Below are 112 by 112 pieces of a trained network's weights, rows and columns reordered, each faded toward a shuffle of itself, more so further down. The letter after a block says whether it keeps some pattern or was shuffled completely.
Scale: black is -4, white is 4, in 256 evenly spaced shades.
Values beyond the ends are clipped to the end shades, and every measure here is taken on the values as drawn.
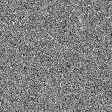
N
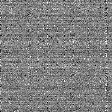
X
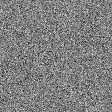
N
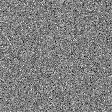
N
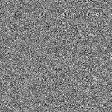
X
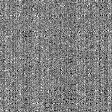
X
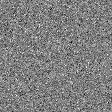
N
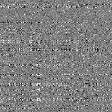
X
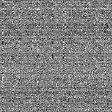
X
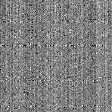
X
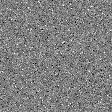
N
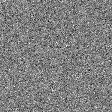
N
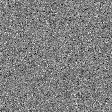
N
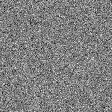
N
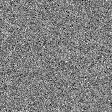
N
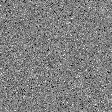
N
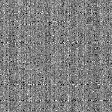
X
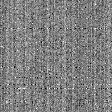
X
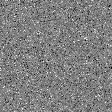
N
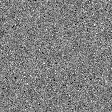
N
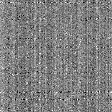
X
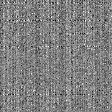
X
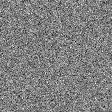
N
